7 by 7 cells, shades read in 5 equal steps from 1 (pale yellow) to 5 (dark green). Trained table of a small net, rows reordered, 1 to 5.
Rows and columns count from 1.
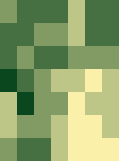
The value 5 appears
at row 4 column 1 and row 5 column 2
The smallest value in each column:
2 3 3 2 1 1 1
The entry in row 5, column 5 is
1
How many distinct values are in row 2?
3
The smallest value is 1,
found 7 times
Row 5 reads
2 5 3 3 1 2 2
